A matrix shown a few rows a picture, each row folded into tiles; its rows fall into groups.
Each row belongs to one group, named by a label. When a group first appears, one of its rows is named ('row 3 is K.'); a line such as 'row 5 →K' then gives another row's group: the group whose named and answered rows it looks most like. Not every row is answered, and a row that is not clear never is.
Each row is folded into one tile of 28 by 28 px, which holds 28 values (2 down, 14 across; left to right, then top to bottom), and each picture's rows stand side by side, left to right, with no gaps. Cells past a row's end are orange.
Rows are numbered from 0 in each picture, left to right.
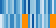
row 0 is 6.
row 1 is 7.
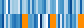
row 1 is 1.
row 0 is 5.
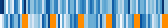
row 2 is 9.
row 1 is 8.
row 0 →6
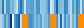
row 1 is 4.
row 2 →7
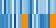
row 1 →5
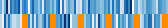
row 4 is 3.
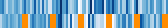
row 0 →6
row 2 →4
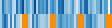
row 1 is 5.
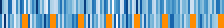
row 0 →7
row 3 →7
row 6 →4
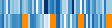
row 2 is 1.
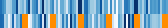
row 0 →1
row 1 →6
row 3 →1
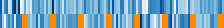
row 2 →5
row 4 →7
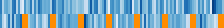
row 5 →7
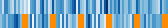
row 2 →3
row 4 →8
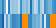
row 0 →5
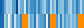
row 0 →1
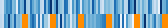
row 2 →7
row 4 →3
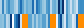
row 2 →8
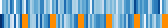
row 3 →5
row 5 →3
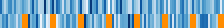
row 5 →7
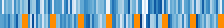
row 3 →4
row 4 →1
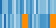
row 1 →5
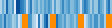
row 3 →6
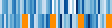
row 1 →8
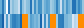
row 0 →5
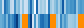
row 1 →5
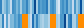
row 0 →9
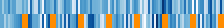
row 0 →9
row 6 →1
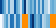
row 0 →6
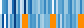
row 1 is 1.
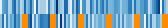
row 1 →5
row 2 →7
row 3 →9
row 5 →3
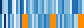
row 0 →7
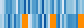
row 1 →6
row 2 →5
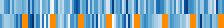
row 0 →9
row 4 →6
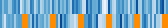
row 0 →3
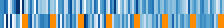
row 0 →3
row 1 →5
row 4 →6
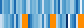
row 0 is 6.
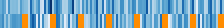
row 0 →5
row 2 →1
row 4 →7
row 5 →8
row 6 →6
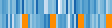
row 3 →4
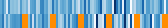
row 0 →5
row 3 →1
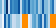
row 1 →6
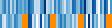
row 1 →1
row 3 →7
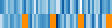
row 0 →6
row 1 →5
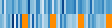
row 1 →7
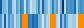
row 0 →7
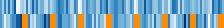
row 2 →4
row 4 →4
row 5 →4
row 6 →9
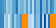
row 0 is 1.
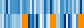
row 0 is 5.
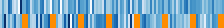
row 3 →5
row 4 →4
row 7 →1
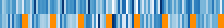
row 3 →4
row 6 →8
